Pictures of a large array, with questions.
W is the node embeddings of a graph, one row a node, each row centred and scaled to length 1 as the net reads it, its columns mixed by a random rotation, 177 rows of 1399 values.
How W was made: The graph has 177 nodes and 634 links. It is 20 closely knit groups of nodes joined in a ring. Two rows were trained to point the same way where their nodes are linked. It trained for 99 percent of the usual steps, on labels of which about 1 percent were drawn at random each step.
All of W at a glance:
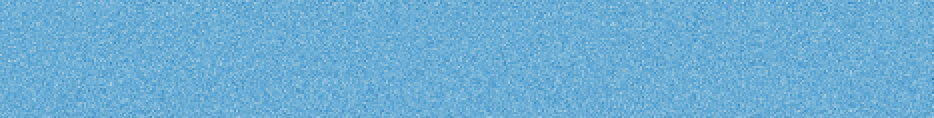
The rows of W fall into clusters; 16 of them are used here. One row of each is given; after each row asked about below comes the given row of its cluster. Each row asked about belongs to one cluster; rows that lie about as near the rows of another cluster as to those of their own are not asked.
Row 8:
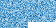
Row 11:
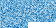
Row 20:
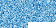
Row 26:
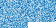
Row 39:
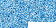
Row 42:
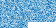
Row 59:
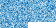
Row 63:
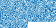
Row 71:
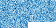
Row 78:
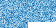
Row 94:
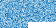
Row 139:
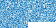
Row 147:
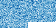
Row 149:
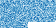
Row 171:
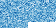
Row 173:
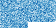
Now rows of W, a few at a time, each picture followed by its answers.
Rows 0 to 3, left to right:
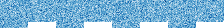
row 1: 63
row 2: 149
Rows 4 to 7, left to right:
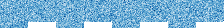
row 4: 39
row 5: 39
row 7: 26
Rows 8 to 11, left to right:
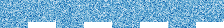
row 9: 149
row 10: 147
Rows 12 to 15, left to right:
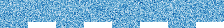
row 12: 8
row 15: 94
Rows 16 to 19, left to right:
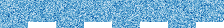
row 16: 39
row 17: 11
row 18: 149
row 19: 20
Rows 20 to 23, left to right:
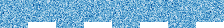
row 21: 8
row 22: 20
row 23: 42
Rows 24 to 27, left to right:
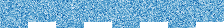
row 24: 11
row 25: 173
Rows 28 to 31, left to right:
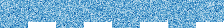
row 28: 39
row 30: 8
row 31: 59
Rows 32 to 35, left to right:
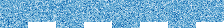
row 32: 78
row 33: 149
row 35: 149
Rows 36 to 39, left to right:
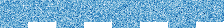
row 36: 149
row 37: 11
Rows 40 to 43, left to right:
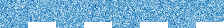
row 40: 173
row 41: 20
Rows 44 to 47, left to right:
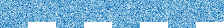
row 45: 78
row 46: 173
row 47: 78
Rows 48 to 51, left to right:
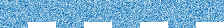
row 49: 8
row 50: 171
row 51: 26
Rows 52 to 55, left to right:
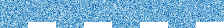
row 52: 42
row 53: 20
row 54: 94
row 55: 63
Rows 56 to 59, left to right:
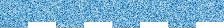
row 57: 149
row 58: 11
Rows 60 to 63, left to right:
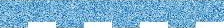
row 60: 20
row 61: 173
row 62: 149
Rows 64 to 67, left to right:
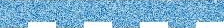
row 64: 20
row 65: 63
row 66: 94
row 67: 171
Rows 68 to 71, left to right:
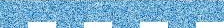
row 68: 78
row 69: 59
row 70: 63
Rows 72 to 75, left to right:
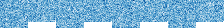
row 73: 42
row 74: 147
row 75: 59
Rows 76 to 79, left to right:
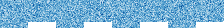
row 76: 20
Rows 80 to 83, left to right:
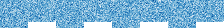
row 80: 8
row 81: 139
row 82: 171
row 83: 11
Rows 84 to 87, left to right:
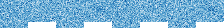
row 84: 171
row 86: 139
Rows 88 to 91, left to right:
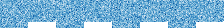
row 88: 8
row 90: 71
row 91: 71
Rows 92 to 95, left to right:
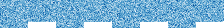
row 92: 63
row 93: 42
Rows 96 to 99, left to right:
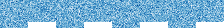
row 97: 94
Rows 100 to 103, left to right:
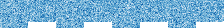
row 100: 39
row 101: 26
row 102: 173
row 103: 78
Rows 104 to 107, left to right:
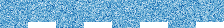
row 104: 59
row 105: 147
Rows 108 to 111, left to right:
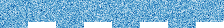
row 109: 139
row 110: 8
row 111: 8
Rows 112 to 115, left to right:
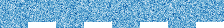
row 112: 71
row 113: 147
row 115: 94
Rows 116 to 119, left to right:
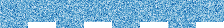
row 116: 11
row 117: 63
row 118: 139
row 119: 59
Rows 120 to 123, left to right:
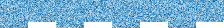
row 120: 39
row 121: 173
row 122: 11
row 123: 39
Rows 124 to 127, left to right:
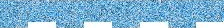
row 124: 171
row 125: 63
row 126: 171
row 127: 11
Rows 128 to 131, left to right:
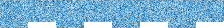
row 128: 149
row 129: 173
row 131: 39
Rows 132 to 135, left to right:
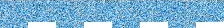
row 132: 20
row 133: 171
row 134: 26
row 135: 171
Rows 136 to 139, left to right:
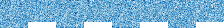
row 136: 71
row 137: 147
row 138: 147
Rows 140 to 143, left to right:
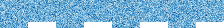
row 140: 94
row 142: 42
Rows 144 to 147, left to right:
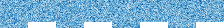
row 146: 173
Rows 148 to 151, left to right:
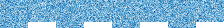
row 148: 59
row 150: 42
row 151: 139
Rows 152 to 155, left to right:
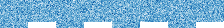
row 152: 59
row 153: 173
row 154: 39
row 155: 94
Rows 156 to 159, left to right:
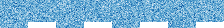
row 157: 39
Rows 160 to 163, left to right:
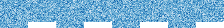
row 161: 173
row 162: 71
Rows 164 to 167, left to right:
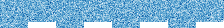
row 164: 42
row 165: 139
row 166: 8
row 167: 8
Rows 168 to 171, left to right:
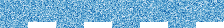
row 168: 149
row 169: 11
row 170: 26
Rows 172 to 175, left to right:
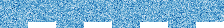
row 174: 71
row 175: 78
